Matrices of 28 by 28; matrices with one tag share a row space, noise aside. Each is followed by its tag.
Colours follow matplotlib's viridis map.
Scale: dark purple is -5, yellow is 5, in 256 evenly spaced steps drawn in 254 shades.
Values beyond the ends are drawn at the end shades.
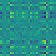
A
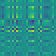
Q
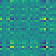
A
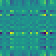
A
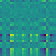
A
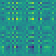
Q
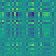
Q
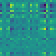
A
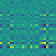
A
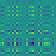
Q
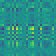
Q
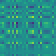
Q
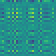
Q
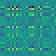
Q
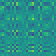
Q
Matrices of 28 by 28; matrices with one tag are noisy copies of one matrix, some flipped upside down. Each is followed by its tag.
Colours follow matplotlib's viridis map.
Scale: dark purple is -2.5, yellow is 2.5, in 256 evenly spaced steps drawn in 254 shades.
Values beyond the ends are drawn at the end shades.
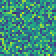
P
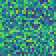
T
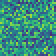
T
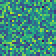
P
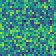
T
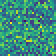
T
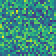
T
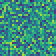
P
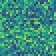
T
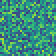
P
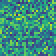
T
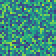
P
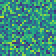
P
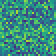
T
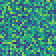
P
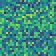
T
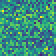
T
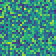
P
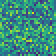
T
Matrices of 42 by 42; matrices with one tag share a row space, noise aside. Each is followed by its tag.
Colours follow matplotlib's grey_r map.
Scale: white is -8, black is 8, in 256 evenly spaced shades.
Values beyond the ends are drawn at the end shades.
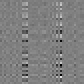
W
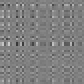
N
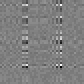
W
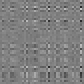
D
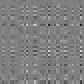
D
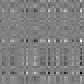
D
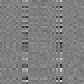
W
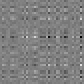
D
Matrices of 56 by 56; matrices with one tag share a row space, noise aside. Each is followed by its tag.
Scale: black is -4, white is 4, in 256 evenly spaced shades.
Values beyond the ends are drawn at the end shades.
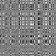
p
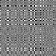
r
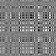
p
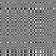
r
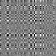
r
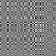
r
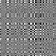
r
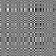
r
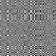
r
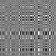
p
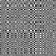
r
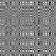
p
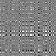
p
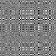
p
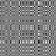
p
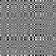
r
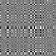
r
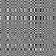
r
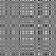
p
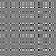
p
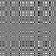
p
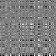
p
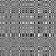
p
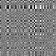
r
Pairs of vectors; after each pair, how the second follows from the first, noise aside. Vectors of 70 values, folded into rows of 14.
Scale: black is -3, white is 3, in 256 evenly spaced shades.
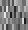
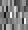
negated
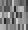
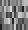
reversed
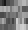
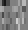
partly zeroed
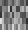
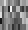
negated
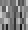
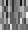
reversed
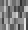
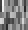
reversed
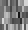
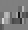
partly zeroed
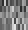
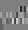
partly zeroed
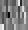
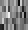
negated
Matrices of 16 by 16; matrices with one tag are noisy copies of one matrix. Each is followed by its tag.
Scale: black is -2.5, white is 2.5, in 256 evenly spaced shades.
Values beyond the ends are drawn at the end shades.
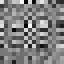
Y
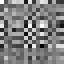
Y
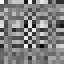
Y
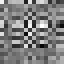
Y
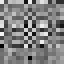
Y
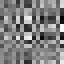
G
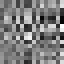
G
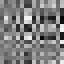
G
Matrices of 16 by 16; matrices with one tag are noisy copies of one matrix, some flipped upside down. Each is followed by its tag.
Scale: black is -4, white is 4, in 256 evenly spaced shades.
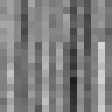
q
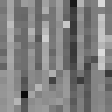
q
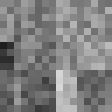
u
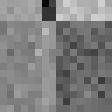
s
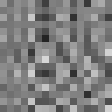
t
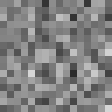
t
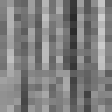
q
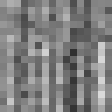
q
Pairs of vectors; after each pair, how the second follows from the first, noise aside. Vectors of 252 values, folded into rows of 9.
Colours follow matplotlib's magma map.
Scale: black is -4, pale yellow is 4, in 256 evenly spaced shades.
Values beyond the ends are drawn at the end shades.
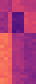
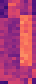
wrapped around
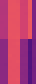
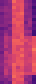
wrapped around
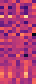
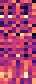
scaled up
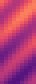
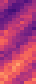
reversed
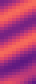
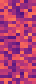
shuffled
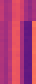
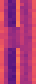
wrapped around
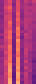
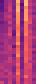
reversed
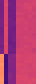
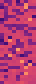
shuffled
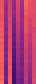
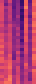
reversed
